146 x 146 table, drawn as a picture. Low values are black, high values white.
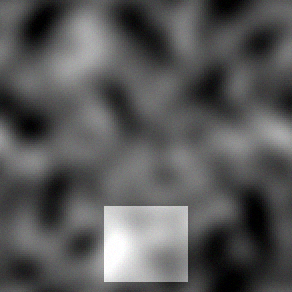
Roughest part: bottom middle. Ninth with the lowest average: bottom right. Ninth with the highest average: bottom middle. Odd patch: higher, in the bottom middle.
